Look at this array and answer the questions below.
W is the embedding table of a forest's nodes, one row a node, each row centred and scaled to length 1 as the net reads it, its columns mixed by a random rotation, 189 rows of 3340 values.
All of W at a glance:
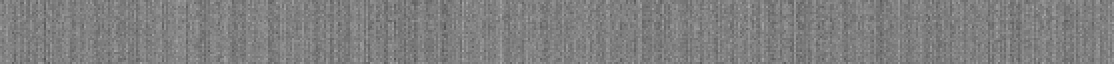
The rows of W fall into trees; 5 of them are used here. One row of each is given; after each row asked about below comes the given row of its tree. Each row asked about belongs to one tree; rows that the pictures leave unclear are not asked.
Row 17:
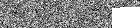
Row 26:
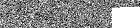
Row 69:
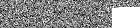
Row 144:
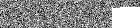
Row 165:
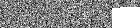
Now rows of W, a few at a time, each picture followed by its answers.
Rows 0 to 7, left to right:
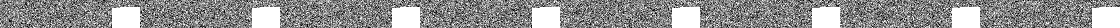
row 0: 69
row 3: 17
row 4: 17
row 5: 69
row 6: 26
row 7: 69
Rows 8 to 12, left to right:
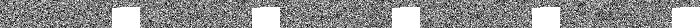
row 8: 69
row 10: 69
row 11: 69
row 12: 26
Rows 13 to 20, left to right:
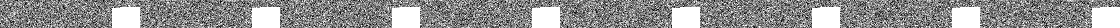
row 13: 69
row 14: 26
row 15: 69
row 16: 26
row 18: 165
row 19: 26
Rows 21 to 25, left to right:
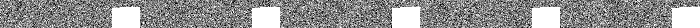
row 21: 26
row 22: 165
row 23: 17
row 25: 144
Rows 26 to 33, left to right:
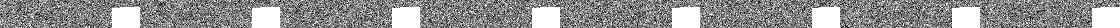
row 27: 26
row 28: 17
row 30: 69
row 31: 165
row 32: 69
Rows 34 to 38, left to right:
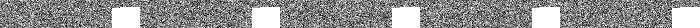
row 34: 26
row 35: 26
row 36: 144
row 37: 69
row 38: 165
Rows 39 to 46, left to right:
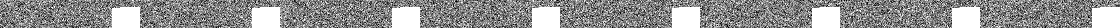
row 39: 26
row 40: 26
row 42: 69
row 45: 165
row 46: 69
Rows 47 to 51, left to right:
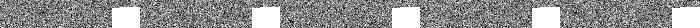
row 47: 165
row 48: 144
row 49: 69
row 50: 69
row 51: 17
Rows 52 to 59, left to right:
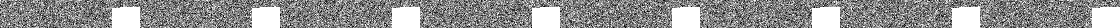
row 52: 144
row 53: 165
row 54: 144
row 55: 17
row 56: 69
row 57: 17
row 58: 144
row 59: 26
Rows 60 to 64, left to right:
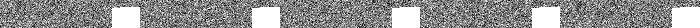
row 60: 26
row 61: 165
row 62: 165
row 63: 144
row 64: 26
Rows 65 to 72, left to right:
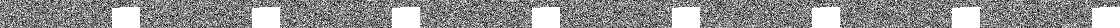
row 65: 165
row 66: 69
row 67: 26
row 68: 26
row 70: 26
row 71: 26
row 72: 144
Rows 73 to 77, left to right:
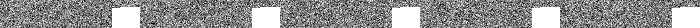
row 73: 69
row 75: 26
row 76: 26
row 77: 69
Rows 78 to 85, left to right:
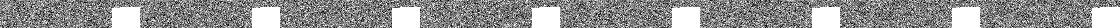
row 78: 26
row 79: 26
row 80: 165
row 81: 144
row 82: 26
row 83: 26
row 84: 26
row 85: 26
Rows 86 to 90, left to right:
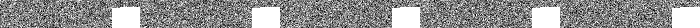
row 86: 144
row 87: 26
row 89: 26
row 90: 17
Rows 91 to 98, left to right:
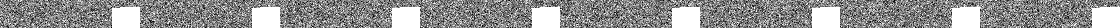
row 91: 17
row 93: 26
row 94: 144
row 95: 69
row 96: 17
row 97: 144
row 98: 144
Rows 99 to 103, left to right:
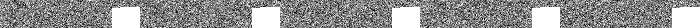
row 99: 26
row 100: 17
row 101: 17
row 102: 26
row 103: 69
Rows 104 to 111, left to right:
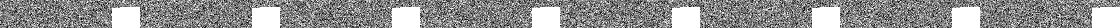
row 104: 17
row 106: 26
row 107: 26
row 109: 165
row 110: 26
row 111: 17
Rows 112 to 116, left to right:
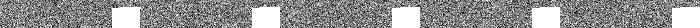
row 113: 144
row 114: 69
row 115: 165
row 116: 17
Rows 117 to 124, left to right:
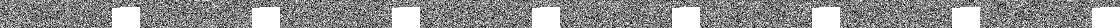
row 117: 69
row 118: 165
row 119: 69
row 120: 69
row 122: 69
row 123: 17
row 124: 26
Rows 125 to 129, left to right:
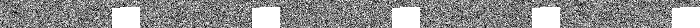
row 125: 17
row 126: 69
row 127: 165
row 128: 69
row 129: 26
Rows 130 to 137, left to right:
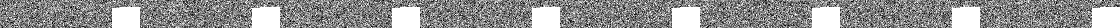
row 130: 69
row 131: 144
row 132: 69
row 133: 144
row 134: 69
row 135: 26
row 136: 144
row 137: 69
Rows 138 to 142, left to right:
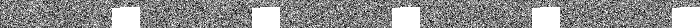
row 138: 144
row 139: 17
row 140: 69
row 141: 69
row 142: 69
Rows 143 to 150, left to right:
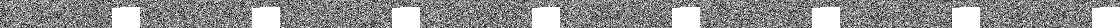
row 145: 165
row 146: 69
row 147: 69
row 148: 26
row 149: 69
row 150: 69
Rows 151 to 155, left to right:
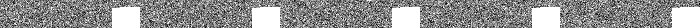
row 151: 69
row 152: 69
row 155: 26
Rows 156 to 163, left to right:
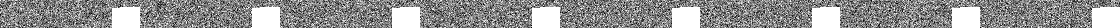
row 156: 144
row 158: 17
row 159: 17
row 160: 165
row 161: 69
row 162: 17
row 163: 165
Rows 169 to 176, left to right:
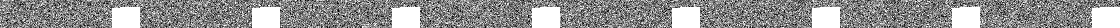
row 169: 26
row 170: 69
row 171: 144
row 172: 69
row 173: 165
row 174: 69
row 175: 144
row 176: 26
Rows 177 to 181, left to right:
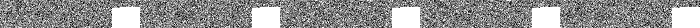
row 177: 26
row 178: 26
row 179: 26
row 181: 26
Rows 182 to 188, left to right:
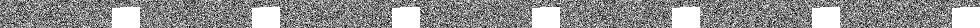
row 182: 26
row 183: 144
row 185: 69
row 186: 144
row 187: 17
